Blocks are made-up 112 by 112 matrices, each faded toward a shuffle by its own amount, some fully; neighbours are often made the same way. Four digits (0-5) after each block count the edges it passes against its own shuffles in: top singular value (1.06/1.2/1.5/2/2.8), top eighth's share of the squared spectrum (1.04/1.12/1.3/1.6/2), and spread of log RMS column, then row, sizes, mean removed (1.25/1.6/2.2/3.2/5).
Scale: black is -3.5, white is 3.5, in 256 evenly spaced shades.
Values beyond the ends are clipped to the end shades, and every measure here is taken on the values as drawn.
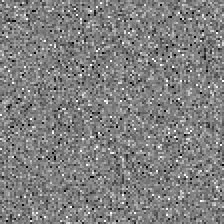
0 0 0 0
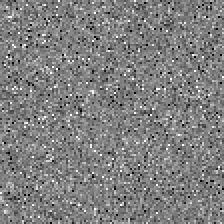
0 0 0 0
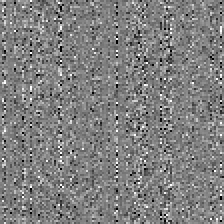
2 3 4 0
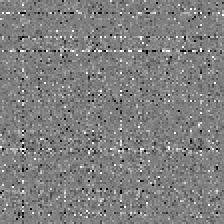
3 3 2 3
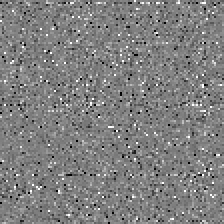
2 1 1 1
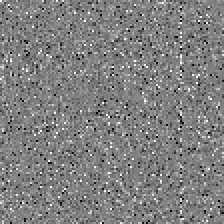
3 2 1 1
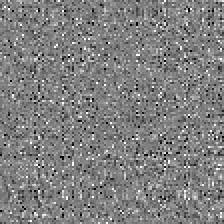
4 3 3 2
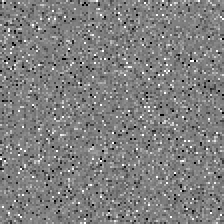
0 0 0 0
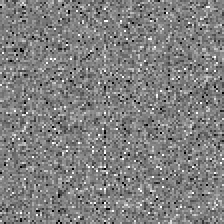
3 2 1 0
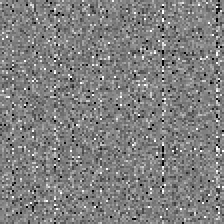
4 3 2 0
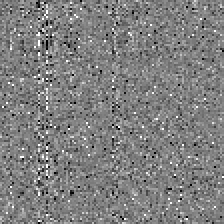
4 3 2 1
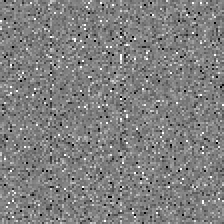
2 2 1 0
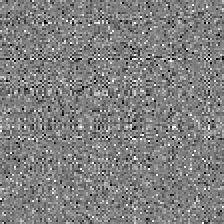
5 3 2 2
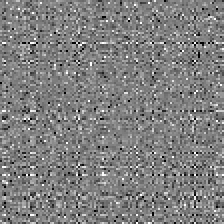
5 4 3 3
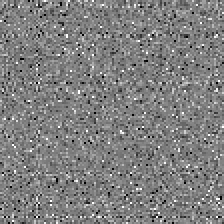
4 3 1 2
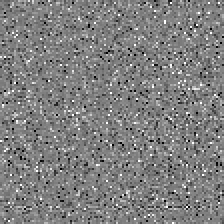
3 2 1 1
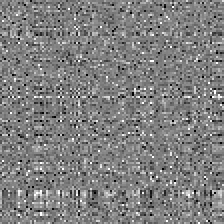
5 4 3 3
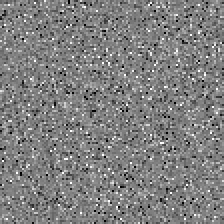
3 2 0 0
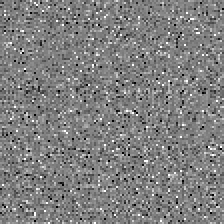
4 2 1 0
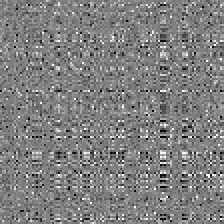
5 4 3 3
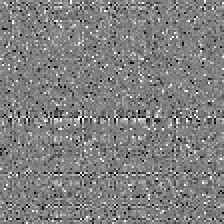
5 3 2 3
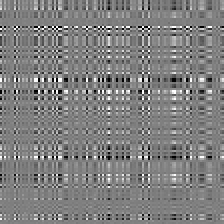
5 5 5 5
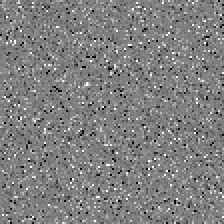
0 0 0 0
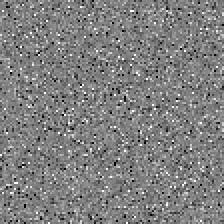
0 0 0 0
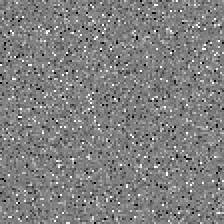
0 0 0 0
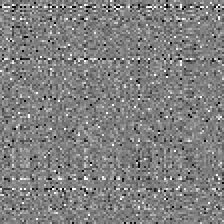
5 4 2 3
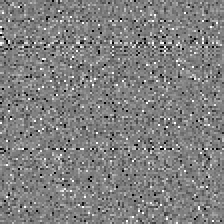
4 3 1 2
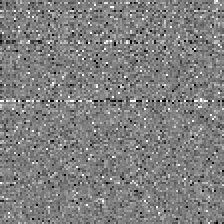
4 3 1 2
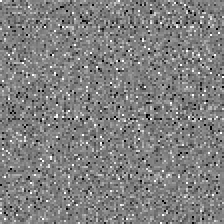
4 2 0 1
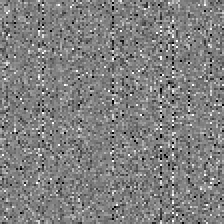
2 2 3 0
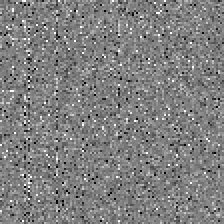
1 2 2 0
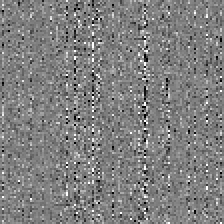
2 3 4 0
